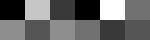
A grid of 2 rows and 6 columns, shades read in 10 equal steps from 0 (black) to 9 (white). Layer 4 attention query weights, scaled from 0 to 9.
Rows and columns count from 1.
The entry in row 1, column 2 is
7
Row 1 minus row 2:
-5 4 -3 -4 7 1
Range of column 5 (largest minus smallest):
7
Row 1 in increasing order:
0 0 2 4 7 9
